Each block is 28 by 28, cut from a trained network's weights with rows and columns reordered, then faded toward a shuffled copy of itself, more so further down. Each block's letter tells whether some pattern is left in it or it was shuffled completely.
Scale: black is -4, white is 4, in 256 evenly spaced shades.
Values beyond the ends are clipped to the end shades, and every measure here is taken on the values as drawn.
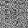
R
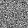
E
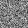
E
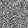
R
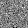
E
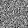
E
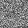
E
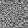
R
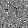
E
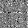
R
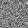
R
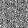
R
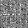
R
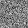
E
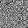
R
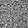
R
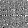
R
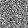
E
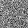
E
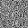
R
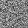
E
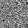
R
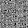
R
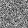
E
